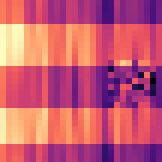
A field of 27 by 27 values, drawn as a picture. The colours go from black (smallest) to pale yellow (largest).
An odd patch, rougher than its surroundings, sits in the middle right. Values rise toward the left. Stripes running across repeat 2 times from top to bottom. Values change most from cell to cell in the middle right.
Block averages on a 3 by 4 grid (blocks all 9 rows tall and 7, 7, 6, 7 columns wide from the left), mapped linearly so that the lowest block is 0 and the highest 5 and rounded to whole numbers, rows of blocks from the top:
5311
3100
5321
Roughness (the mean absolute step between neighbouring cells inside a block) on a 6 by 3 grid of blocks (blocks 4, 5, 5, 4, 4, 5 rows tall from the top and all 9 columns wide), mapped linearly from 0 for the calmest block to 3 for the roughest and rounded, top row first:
0 0 0
0 0 0
1 1 3
0 1 2
0 0 0
1 1 1
